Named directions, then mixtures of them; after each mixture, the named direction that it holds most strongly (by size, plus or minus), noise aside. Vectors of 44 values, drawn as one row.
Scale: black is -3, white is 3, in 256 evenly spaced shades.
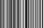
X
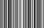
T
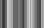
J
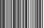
X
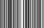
T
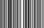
T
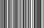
T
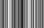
T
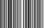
T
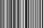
X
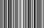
T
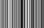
T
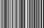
X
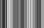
J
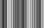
J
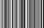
X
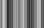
J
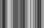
J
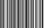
X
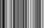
J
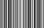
T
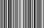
T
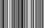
T
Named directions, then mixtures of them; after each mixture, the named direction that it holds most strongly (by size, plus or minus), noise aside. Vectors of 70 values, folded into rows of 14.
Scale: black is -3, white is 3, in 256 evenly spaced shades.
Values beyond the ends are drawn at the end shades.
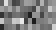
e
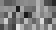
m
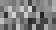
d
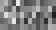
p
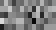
e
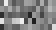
e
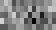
d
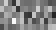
p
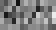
p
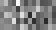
p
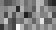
m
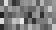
e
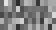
e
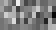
p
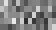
p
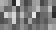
p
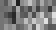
p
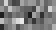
e
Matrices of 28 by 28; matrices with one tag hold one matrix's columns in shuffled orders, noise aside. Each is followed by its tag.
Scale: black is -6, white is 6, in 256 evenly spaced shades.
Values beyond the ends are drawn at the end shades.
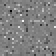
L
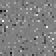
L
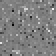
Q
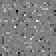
L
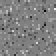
Q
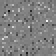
L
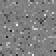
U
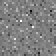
L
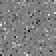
U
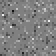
L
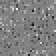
Q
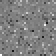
U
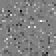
L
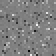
U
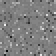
U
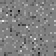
L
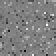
U
